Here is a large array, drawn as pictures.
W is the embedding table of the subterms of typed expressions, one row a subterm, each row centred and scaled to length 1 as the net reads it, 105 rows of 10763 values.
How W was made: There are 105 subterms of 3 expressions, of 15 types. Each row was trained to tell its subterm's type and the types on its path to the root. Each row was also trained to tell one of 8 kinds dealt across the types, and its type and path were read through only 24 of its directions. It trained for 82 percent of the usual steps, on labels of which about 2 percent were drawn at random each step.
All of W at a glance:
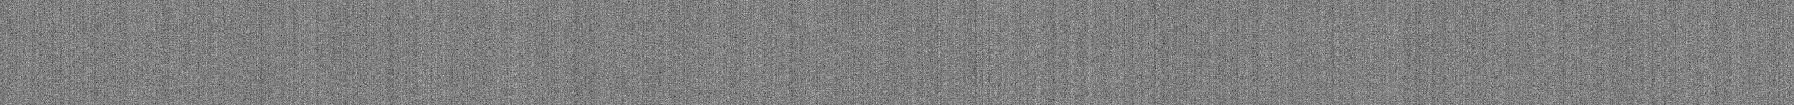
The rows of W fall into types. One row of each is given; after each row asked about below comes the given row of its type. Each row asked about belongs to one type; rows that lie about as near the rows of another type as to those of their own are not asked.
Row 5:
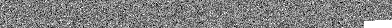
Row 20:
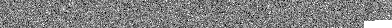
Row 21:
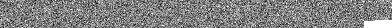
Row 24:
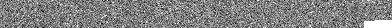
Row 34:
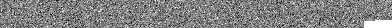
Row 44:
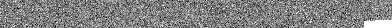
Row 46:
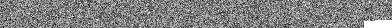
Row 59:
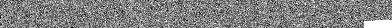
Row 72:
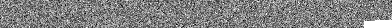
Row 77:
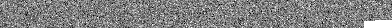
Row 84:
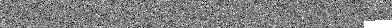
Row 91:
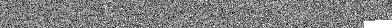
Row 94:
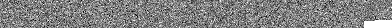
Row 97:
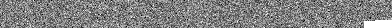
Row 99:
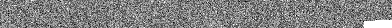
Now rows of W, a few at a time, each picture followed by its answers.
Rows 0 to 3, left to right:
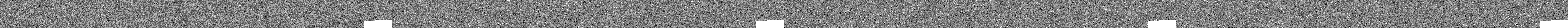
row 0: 20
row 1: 34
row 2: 20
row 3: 72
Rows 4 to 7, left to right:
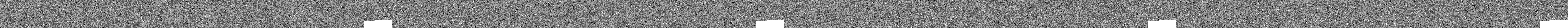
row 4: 24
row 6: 46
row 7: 97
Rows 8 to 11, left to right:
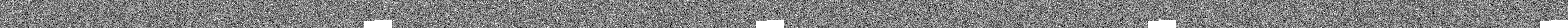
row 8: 59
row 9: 20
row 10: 94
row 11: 94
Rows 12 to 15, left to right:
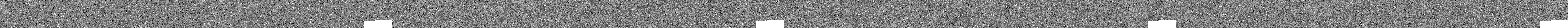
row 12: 91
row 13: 46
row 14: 94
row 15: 84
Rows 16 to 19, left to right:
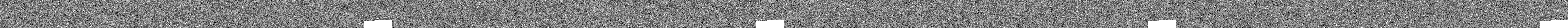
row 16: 72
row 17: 99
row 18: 94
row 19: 59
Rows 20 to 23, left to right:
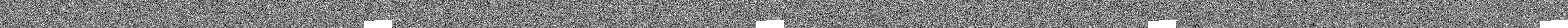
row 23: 91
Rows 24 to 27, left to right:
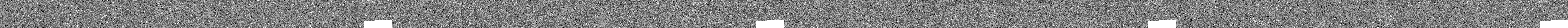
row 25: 24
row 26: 24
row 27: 24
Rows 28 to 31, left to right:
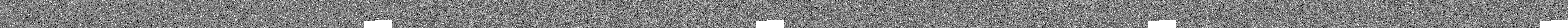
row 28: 91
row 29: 24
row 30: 77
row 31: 77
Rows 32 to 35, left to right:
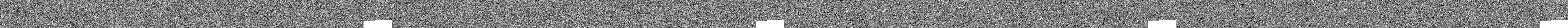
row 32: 84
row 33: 97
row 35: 21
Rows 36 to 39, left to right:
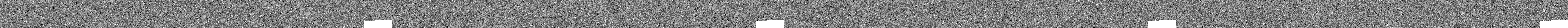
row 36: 44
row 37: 72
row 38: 44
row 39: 99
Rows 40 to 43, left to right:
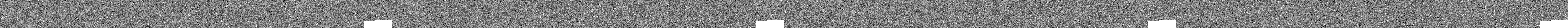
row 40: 59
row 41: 44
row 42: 46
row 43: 34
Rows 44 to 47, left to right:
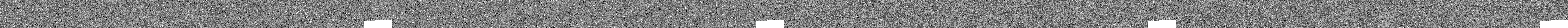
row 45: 84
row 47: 24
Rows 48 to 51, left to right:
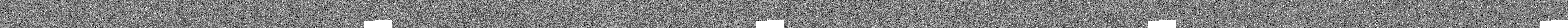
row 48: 94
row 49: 99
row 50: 5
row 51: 84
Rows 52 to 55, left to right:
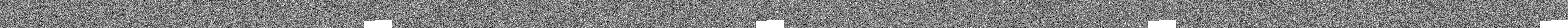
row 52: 59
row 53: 94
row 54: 34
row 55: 34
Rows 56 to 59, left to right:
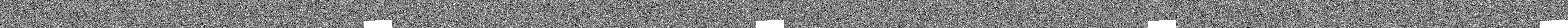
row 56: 84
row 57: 34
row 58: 91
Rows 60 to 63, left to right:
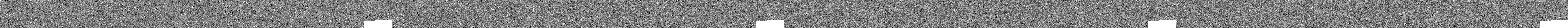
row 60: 91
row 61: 44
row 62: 97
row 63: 5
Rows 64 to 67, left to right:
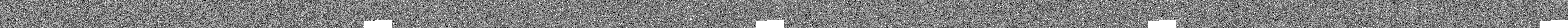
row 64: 99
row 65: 34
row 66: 34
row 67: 21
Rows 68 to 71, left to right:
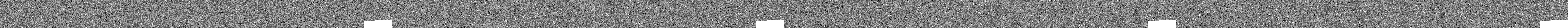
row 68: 20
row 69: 72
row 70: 5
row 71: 20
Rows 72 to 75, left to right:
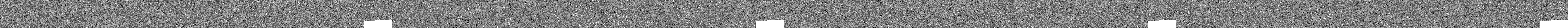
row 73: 46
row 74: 72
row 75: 44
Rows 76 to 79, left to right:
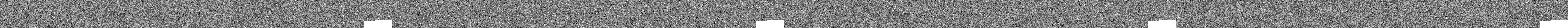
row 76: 59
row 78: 59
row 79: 21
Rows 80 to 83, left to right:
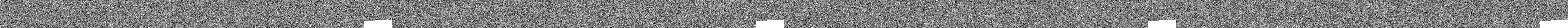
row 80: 5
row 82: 24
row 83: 97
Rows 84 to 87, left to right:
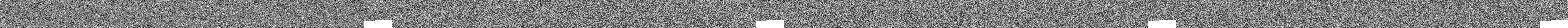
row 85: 72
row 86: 72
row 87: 46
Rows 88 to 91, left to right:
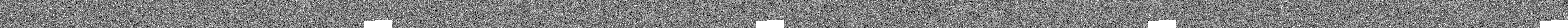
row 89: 5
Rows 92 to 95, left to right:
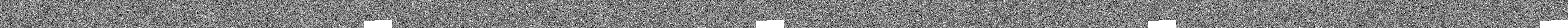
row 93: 24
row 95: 46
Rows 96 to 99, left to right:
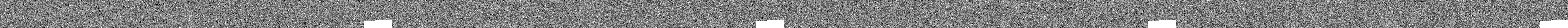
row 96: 34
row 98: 5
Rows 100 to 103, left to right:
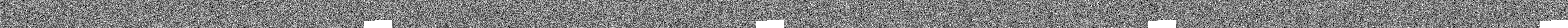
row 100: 44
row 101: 99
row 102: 20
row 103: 84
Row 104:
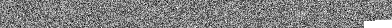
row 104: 99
